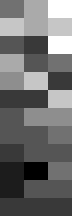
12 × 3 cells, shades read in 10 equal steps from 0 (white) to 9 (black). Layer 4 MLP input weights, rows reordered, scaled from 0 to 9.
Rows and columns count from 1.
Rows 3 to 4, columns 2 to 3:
7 0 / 6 5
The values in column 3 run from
0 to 7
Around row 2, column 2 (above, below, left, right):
3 7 2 2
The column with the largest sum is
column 1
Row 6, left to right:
7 7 2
